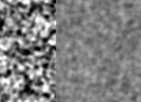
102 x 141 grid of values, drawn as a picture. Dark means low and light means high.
Neither half mirrors the other. The right part is calmer, past a seam about 40% of the way across. A few values lie far out on both sides of the bulk. The field is mottled with small blotches.
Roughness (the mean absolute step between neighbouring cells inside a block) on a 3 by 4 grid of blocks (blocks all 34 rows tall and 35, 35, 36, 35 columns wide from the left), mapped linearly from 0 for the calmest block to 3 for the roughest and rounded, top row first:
3200
3200
3200
